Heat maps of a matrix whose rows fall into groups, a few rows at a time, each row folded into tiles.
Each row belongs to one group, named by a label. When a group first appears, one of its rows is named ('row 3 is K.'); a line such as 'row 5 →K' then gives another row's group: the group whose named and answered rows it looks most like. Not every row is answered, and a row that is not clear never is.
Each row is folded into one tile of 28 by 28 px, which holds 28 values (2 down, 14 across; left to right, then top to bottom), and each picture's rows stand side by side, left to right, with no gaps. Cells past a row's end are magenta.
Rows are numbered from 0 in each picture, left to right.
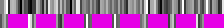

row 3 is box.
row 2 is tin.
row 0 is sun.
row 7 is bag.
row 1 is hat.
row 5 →sun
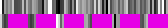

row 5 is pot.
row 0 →tin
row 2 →hat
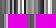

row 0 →pot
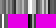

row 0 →box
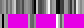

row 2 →hat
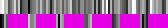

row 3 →pot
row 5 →bag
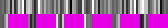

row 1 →bag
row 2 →bag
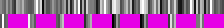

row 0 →box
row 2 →pot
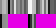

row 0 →sun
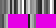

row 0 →pot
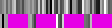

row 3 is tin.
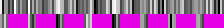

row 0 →sun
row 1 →tin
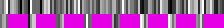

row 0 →sun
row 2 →pot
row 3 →box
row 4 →bag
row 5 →hat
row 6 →hat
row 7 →sun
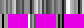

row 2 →bag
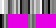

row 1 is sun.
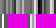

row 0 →box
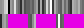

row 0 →sun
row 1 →pot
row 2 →box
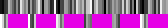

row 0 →hat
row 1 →bag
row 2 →hat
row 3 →sun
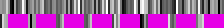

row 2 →pot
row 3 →pot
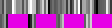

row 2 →pot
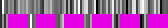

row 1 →box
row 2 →pot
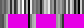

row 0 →pot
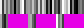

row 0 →tin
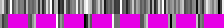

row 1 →pot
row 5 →pot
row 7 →bag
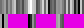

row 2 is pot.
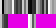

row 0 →tin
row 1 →hat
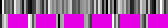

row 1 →hat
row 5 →tin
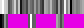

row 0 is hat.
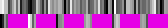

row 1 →hat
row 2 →sun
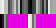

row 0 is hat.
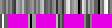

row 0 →box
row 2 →bag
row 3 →tin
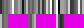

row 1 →pot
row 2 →tin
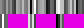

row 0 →box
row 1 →sun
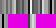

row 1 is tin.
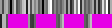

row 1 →tin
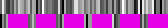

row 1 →sun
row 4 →bag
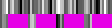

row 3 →tin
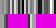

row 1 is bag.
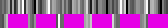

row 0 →pot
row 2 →box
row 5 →sun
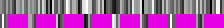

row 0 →box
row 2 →bag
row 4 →hat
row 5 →tin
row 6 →box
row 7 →tin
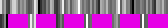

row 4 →sun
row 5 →box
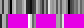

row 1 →hat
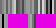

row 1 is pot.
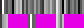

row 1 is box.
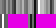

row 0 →box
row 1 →bag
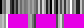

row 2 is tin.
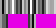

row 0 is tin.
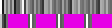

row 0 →tin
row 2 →box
